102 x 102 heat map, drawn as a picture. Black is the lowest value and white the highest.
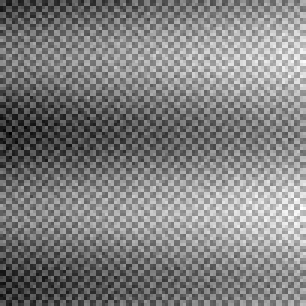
There is an overall slope up to the right. Stripes running across repeat 2 times from top to bottom. The ninth with the lowest average is the middle left. No single row or column stands out from its neighbours. Overall the values sit about 50% of the way up the scale.
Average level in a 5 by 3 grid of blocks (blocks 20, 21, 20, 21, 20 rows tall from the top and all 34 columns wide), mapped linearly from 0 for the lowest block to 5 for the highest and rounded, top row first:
134 | 124 | 013 | 245 | 013
